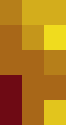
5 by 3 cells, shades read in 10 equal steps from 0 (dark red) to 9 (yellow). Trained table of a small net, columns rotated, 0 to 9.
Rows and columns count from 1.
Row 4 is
0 4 4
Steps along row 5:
up up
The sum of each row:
19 19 13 8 12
